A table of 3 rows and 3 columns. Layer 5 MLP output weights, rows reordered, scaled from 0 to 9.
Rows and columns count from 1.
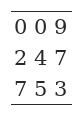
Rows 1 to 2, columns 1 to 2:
0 0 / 2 4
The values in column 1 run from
0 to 7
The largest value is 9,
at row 1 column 3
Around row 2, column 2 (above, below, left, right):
0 5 2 7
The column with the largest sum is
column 3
